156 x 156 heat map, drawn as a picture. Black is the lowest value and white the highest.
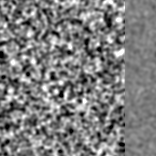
Grain: blotchy. Mirror symmetry: none. Seam: vertical, 80% of the way across, the right part calmer. Slope: none. Average level on the scale: 50%.
